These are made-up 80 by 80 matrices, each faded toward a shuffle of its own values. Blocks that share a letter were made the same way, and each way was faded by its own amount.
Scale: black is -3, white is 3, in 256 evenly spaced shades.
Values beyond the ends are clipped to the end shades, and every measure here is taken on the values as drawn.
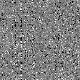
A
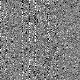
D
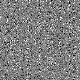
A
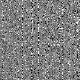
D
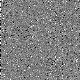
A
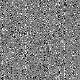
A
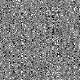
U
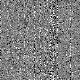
D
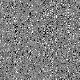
A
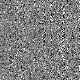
D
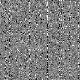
U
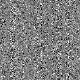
D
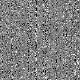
D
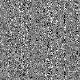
D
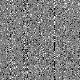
U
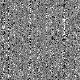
D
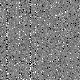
A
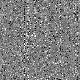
A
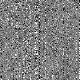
U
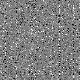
A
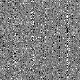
U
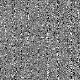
D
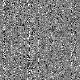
D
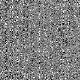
U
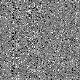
A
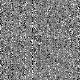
D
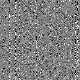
U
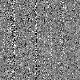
D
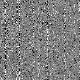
D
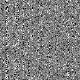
D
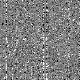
U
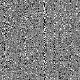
U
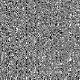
U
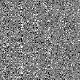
U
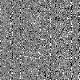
U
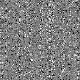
A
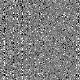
U
